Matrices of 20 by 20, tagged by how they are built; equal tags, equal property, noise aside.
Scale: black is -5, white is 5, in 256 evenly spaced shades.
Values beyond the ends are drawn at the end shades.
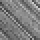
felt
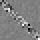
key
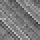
felt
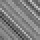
felt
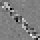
key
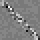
key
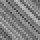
felt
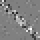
key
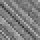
felt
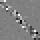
key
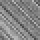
felt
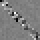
key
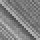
felt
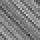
felt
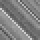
felt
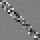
key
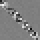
key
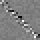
key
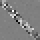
key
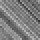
felt
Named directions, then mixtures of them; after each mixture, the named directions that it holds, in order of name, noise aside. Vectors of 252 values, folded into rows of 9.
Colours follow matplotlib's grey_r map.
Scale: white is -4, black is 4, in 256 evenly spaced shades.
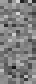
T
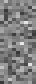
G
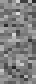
T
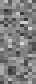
G, T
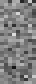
T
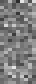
T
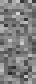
G, T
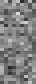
G, T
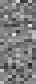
G, T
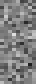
G, T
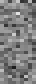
T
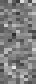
T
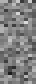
G, T
